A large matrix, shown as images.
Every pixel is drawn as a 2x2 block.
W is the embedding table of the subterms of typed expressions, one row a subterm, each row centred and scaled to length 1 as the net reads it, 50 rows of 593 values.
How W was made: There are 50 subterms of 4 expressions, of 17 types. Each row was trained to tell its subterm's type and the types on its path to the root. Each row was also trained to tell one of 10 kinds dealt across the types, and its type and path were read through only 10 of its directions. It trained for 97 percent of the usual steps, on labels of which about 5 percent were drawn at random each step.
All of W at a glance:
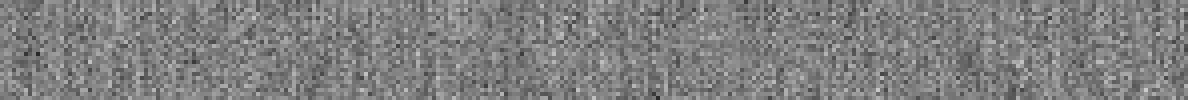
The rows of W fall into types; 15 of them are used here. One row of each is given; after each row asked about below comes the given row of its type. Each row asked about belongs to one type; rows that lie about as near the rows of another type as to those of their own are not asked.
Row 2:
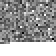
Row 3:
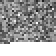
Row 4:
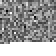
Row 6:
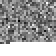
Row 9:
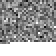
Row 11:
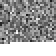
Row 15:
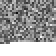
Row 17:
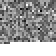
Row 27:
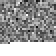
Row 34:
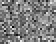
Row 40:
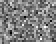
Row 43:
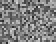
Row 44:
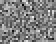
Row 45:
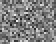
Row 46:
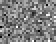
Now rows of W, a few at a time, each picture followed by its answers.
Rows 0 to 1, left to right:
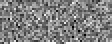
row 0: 4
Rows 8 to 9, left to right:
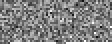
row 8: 4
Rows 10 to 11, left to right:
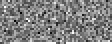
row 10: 9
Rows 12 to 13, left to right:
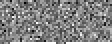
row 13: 27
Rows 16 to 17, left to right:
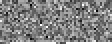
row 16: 46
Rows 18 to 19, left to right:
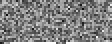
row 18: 9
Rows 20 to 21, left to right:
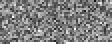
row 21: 43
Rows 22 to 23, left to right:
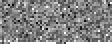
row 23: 45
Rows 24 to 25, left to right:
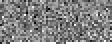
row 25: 4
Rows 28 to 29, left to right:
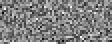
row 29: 9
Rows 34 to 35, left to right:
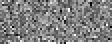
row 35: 45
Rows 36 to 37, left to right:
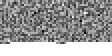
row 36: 44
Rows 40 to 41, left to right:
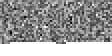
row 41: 44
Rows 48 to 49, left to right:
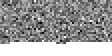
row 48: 45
